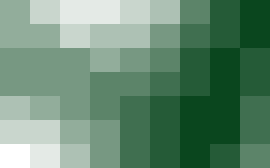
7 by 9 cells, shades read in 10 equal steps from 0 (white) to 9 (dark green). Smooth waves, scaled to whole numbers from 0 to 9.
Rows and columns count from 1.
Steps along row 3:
same same down up up up up down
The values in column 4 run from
1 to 6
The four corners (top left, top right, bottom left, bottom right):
4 9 0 6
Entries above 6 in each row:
2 3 3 4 5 5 4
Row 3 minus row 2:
1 1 3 1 2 1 1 1 -1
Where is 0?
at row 7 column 1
